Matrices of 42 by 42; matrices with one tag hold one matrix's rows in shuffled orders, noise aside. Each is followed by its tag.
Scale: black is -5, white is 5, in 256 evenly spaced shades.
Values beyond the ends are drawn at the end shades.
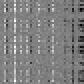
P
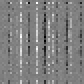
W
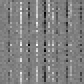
W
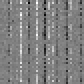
W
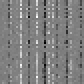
W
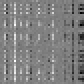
P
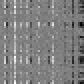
P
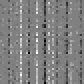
W
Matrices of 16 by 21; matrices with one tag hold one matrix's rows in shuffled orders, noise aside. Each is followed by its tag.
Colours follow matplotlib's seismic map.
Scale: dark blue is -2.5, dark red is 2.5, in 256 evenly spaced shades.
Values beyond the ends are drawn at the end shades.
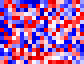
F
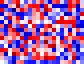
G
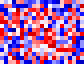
G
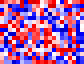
G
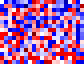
G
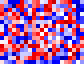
G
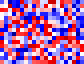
G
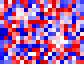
F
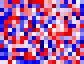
F
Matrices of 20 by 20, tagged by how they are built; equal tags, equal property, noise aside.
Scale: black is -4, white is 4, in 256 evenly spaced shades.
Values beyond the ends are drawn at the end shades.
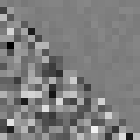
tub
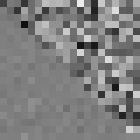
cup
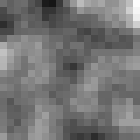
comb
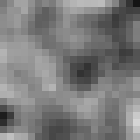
comb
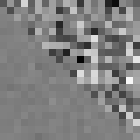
cup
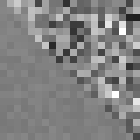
cup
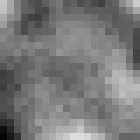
comb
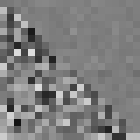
tub
